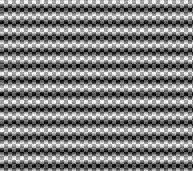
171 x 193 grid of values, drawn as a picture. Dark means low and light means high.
Seam: none. Slope: none. Stripes: horizontal, repeating 12 times.
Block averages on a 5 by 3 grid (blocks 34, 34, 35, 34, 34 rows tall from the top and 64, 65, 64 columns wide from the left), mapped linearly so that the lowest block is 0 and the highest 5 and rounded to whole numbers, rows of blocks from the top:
555 | 000 | 444 | 222 | 111
